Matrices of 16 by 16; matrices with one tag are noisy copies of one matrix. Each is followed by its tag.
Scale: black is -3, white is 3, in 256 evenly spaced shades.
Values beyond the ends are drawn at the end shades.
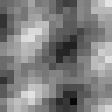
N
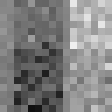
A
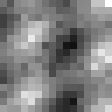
N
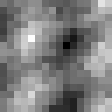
N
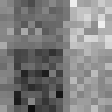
A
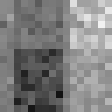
A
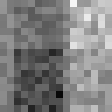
A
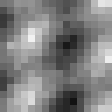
N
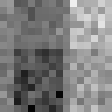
A
